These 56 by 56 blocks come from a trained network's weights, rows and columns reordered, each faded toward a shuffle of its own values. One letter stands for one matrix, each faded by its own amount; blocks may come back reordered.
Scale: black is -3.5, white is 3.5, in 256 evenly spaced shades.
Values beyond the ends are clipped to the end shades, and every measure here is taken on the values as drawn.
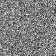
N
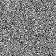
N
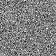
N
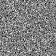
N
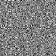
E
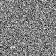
N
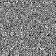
E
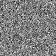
N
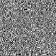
E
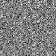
E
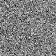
N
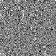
E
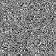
E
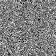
N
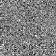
E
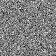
N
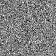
N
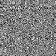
E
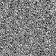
N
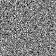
N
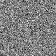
N
